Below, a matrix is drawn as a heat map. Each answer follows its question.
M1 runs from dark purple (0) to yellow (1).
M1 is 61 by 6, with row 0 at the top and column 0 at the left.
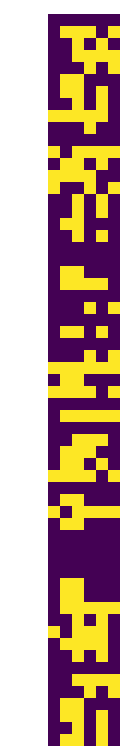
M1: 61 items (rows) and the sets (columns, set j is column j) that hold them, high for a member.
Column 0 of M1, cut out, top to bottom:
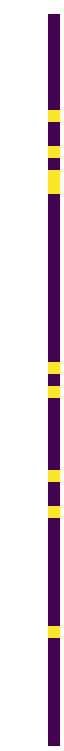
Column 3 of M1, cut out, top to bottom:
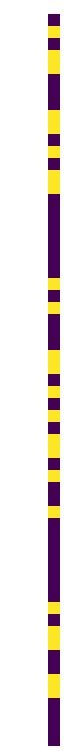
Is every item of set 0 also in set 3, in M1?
yes
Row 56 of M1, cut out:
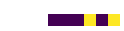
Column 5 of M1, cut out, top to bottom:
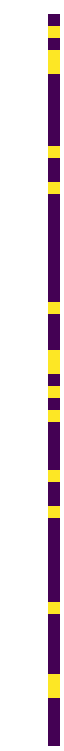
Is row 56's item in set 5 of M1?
yes
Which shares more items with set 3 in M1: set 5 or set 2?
set 2
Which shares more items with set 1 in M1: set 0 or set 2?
set 2
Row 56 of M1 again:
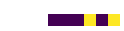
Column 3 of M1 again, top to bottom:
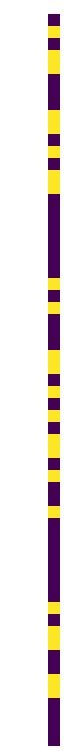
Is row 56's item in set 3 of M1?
yes
